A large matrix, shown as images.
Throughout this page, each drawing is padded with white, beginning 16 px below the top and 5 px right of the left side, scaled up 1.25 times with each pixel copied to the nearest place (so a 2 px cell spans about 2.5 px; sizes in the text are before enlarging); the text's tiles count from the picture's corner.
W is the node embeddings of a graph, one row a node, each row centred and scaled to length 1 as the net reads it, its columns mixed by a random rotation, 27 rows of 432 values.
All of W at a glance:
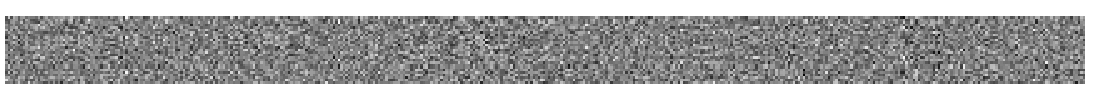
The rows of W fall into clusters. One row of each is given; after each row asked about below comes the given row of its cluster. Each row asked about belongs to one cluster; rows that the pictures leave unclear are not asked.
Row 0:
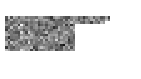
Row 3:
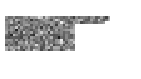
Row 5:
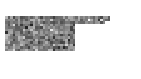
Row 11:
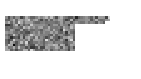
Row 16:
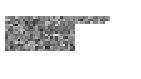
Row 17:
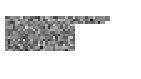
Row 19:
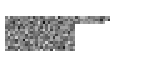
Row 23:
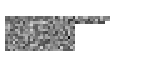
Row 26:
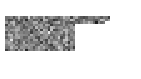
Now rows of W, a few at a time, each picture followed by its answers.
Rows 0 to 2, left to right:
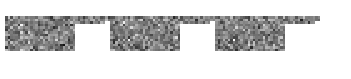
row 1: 17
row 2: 17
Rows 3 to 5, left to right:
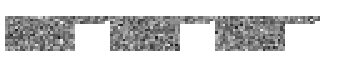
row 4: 16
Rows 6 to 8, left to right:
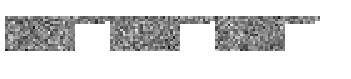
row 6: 26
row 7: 23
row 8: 0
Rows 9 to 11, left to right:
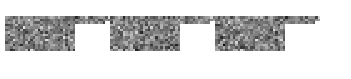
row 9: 11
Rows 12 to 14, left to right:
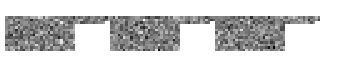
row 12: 3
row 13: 5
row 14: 19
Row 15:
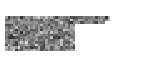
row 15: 3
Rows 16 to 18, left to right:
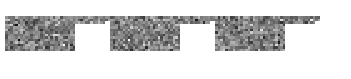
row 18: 26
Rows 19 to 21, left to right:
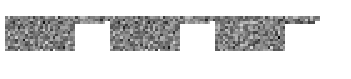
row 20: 19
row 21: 23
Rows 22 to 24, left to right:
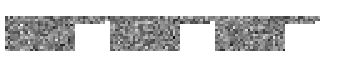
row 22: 0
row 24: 11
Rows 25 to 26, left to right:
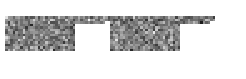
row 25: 5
